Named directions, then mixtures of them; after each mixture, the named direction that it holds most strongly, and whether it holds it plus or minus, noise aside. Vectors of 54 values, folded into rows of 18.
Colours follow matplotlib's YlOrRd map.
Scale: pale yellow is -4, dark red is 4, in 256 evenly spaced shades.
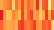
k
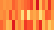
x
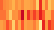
x, minus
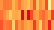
x, minus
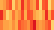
k, plus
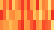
k, plus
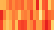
k, plus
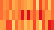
x, minus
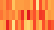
x, minus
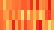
x, plus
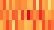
x, minus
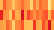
x, minus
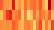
k, minus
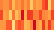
x, minus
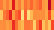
k, minus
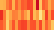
k, plus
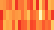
k, plus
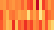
x, plus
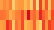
x, minus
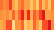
x, minus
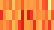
k, plus
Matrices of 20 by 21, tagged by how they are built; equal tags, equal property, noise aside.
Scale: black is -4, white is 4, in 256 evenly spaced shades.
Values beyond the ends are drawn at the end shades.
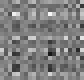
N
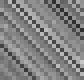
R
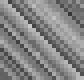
R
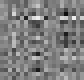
N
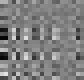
N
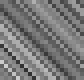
R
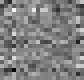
N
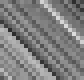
R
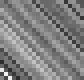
R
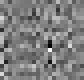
N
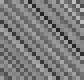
R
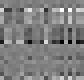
N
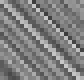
R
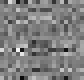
N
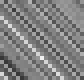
R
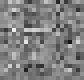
N
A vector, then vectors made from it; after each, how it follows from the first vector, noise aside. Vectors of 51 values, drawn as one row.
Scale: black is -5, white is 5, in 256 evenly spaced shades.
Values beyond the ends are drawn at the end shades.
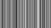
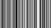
scaled up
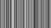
reversed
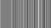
partly zeroed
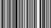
scaled up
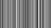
sign-scrambled
